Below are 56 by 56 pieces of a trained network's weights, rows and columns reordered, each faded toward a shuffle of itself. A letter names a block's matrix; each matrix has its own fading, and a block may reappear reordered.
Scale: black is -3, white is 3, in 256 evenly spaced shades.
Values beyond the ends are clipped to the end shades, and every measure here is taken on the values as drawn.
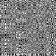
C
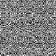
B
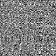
B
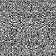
B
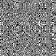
C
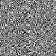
C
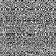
B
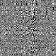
C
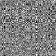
C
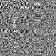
C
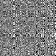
C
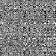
B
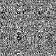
B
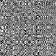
C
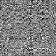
B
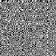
C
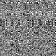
B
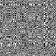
C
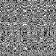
B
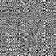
C
